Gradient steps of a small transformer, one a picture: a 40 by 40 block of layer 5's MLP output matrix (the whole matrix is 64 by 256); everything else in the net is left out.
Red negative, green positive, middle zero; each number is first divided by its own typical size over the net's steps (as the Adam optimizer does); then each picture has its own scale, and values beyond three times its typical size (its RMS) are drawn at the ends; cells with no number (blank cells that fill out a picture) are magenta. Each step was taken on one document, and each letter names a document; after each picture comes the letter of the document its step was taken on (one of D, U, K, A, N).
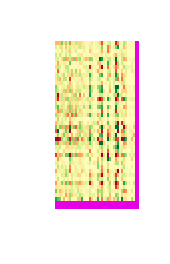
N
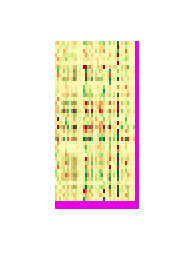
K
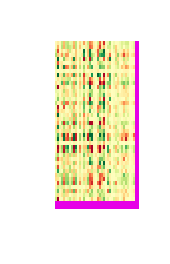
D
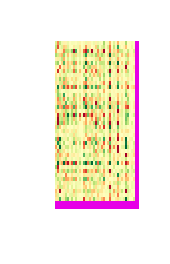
K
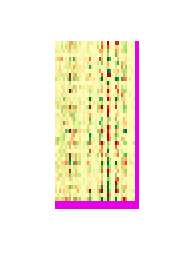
N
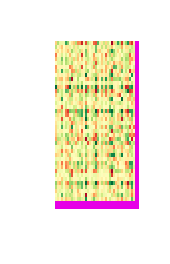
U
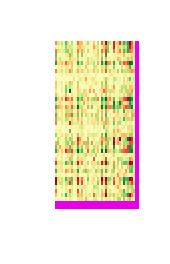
U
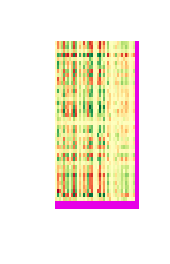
D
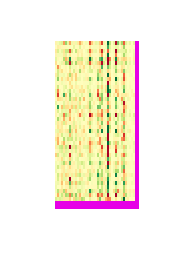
N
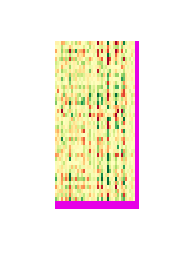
N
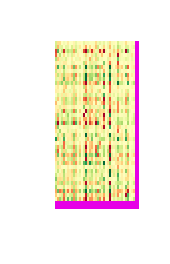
K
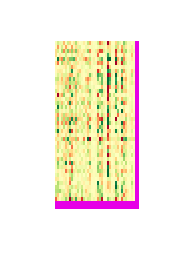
N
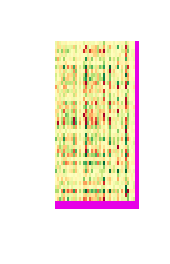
K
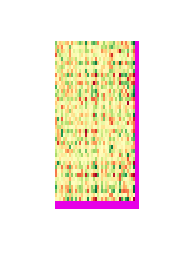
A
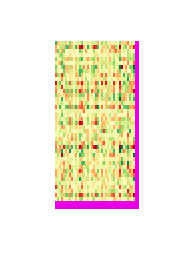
A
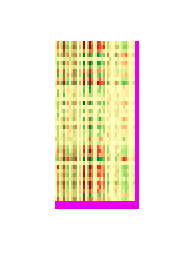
D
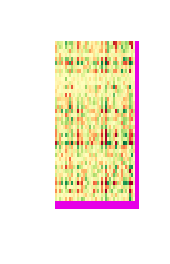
U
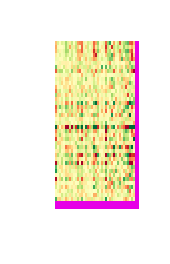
U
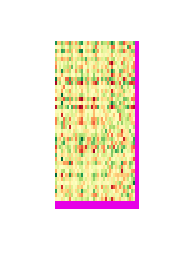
A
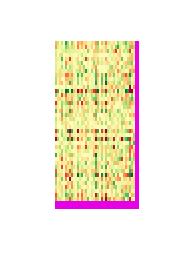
U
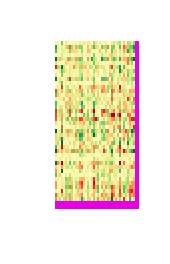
A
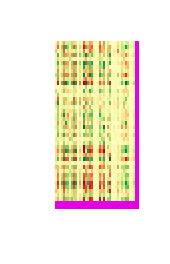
D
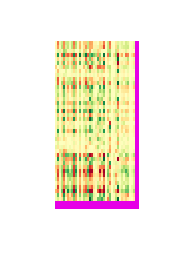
D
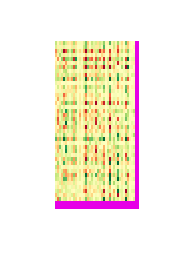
K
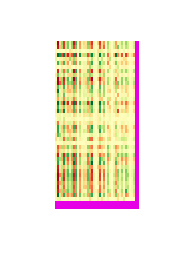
D
